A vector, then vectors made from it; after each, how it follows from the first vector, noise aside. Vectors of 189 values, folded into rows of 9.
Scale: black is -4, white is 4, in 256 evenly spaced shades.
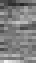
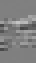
partly zeroed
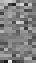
sign-scrambled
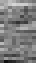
negated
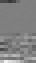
partly zeroed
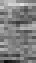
negated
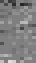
partly zeroed
